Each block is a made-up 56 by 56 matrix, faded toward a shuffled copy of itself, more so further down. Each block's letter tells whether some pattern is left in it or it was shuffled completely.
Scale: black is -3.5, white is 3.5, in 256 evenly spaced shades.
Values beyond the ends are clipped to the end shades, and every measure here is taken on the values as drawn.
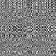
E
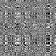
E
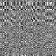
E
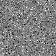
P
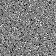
P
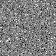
P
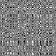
E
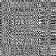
E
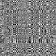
E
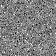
P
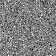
P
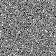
P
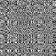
E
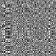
E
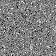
P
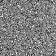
P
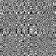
E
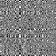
E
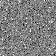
P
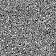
P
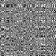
E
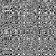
E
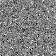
P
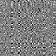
E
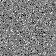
P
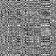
E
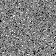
P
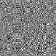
E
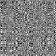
E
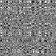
E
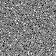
P
